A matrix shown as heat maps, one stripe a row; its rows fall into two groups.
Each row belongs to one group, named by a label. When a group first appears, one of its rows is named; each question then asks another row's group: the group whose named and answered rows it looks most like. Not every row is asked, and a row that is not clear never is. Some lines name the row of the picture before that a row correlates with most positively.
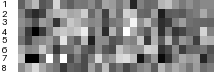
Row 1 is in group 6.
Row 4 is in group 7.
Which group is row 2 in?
7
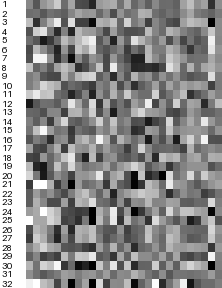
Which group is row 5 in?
7
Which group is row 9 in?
7
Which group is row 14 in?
6
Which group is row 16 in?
6
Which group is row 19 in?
7
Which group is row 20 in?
6
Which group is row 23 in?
7
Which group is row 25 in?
6
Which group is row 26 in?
7
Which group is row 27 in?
7
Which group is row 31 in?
7
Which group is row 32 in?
6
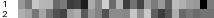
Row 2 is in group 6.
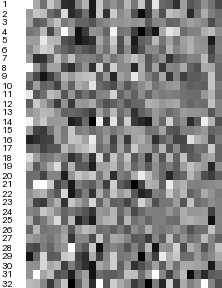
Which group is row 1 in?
6
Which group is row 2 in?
6
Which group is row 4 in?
6
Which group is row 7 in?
7
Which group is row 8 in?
6
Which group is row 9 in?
7
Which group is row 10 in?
7
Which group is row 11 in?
6
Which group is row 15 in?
7
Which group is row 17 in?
7
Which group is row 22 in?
6
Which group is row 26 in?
7
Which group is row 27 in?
6
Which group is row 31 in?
6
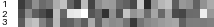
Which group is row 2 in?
7
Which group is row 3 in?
6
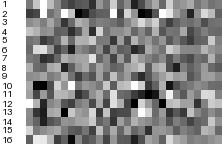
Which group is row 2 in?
6
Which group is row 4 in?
6
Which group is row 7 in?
7
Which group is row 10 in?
7
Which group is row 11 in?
6
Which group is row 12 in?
6
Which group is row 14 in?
7
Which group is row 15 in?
6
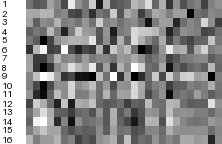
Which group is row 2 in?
6
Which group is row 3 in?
6
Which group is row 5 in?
7
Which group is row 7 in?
7
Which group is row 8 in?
7
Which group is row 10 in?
7
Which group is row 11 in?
7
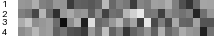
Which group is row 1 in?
6
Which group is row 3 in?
6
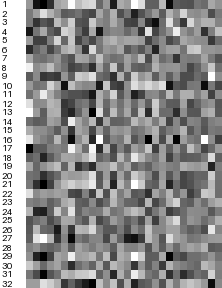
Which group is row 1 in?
7
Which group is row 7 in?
6
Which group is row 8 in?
6
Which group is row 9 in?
7
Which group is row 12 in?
6
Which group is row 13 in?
6
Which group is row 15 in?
6
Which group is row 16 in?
6
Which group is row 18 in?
7
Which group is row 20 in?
7
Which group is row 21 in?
7
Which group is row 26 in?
7
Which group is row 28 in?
6
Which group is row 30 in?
6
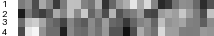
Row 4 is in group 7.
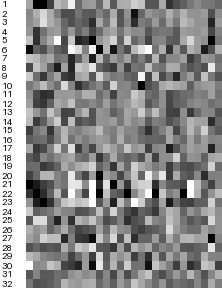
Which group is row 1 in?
7
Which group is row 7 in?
6
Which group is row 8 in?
7
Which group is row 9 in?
6
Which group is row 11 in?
7
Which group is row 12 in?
7
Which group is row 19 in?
7
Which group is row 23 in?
7
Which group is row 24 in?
6
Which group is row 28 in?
7
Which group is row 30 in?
6
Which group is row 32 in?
7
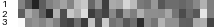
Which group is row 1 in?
7
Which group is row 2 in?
7
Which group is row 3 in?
6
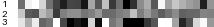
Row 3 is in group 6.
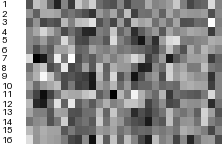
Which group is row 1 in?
7
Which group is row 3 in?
7
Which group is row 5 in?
6
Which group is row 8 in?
6
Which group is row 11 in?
7
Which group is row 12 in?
7
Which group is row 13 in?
6
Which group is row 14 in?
6
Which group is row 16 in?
6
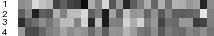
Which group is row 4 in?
7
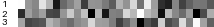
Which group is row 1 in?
6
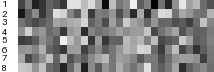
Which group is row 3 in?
7
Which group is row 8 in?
6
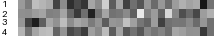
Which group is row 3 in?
7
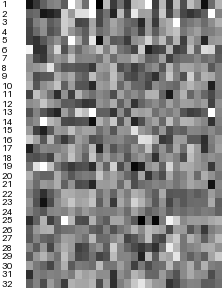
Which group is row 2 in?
7
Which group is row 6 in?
6
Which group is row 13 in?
7
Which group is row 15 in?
7
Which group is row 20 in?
6
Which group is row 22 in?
7
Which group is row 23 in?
7
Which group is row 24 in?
7
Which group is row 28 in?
6
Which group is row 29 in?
6
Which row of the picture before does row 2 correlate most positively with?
3
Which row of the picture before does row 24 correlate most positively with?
3
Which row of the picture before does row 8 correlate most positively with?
1
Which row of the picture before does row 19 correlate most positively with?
1
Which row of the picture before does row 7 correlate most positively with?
3
